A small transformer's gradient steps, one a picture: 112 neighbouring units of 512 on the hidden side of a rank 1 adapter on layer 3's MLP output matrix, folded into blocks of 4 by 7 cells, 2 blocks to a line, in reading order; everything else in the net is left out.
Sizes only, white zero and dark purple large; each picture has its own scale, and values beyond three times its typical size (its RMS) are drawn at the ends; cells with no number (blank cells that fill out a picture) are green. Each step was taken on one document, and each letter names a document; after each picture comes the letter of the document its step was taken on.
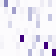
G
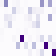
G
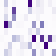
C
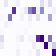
G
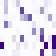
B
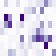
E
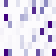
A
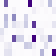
C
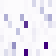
A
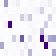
B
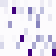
G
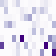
B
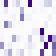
B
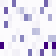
B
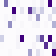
G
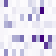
E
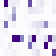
C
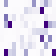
A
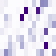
A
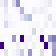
B
